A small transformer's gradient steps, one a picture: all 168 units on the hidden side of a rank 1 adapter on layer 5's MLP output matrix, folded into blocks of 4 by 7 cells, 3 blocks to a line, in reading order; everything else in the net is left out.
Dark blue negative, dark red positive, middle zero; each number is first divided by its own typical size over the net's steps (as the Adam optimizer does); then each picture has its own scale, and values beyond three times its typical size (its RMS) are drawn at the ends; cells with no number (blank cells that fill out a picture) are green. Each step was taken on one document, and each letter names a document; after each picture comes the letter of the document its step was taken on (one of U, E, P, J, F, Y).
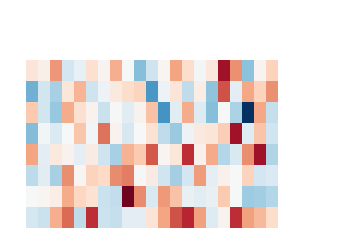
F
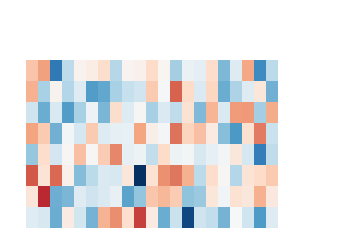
F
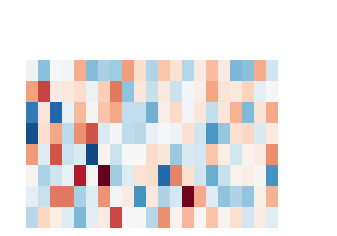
F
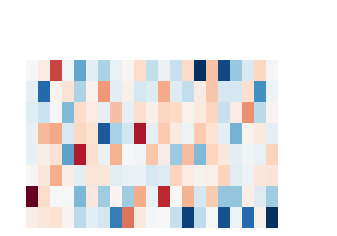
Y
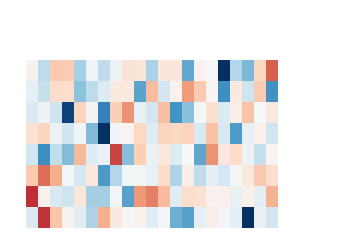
Y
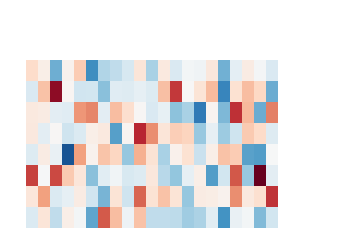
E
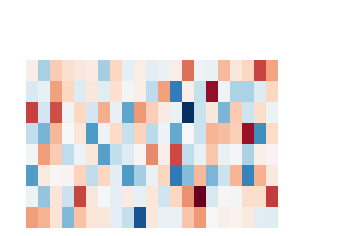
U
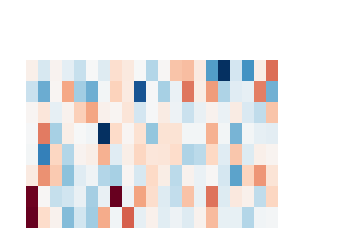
Y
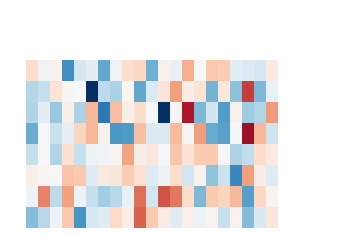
U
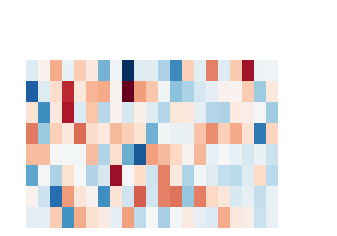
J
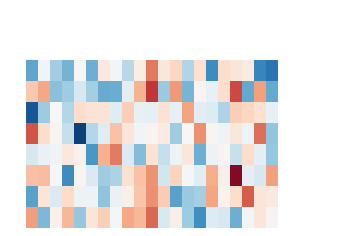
F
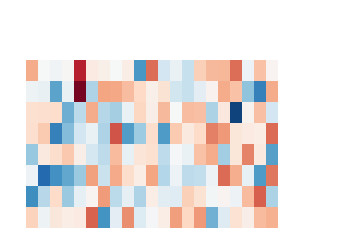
J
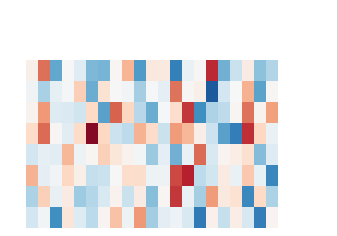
U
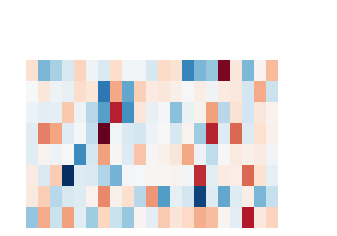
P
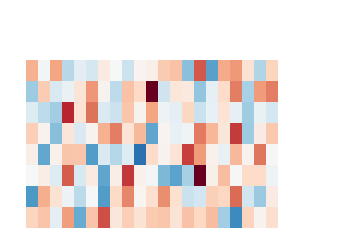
E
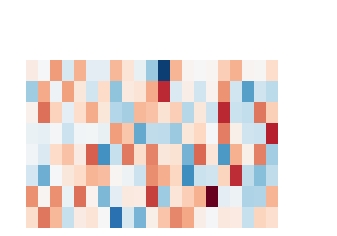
J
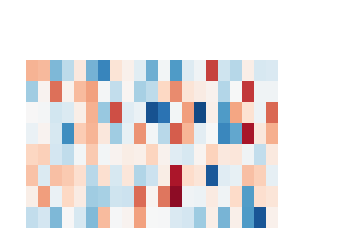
U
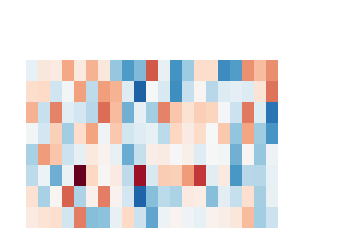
U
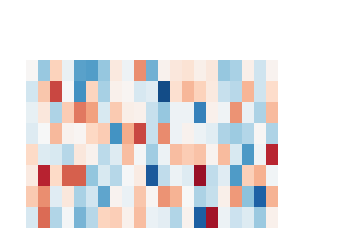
J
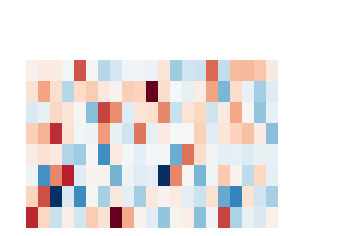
P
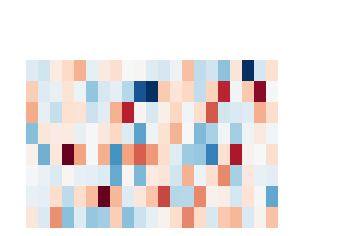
Y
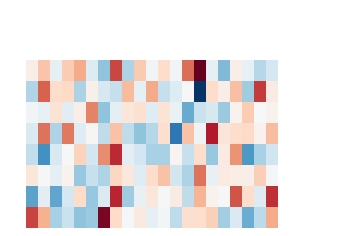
F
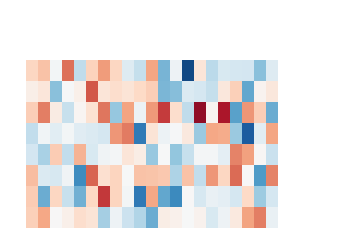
U
